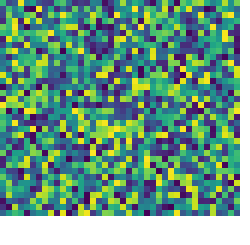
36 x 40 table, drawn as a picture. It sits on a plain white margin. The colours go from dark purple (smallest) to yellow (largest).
Histogram: flat. Average level on the scale: 50%. Seam: none. Stripes: none. Grain: fine. Mirror symmetry: none. Slope: none. Odd rows or columns: none.
